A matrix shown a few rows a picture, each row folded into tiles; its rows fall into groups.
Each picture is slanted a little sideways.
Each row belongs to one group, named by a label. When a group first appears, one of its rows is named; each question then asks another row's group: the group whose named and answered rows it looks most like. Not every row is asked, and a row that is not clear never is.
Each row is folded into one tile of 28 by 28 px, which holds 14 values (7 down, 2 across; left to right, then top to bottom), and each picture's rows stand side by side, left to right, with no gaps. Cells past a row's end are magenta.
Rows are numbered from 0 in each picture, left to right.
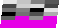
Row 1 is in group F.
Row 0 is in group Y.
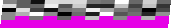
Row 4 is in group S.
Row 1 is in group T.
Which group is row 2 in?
Y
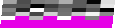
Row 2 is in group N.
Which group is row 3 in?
T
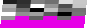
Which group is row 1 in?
F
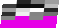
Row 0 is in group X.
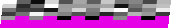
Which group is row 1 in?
T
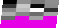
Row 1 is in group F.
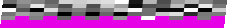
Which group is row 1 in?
F
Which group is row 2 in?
Y
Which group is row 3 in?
Y
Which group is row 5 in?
N
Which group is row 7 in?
F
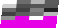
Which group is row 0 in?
S
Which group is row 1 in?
N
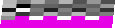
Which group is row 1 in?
N
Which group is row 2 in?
N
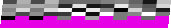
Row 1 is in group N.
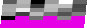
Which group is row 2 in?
S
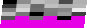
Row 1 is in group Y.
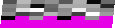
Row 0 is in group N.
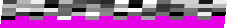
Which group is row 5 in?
S
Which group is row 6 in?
Y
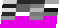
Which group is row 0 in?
X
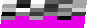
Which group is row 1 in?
S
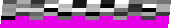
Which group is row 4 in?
S
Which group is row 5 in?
F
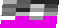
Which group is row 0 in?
N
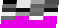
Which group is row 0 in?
T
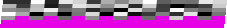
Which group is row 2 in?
Y
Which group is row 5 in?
S
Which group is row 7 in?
Y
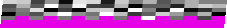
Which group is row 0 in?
Y
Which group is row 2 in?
T
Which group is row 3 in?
X
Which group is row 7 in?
F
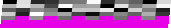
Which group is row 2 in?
F
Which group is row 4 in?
F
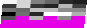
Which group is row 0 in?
Y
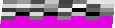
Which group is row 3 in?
Y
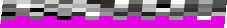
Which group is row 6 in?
S
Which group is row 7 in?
N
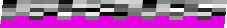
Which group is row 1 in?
F
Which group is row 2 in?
T
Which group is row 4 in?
Y
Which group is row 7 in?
F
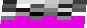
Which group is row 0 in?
T
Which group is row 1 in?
Y
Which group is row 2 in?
X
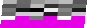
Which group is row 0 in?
N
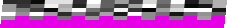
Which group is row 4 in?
X
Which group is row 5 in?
F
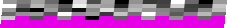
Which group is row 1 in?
F
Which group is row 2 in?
T
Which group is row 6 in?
S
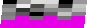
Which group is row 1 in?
Y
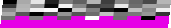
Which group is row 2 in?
F
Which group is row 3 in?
N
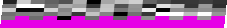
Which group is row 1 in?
F
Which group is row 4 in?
Y
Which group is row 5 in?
X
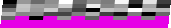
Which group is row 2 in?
S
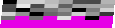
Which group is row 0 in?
T
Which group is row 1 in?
Y
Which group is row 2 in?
N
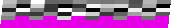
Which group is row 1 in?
S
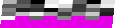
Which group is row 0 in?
N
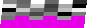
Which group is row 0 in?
F
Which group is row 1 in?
S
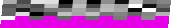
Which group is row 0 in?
N
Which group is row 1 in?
Y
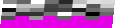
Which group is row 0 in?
F
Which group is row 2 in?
T
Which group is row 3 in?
Y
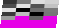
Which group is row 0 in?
X
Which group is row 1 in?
Y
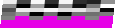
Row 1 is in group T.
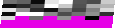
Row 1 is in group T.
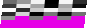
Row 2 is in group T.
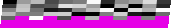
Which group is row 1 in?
N
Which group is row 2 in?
F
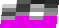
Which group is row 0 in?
S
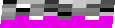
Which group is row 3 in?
N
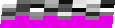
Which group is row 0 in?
S
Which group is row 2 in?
T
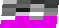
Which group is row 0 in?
N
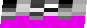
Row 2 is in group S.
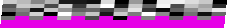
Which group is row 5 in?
T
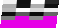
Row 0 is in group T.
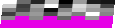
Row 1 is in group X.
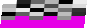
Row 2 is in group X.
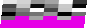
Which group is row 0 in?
Y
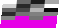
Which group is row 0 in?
S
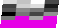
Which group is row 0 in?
Y
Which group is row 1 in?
S
